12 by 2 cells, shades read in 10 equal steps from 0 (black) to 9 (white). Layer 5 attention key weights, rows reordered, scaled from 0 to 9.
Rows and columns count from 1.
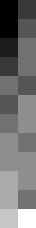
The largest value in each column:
7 9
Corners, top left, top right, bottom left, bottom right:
0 2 7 9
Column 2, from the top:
2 3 4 4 3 5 5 4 5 5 4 9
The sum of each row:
2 3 5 6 7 8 9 9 10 11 10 16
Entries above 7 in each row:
0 0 0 0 0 0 0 0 0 0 0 1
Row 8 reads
5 4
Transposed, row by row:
0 0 1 2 4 3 4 5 5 6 6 7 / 2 3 4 4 3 5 5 4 5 5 4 9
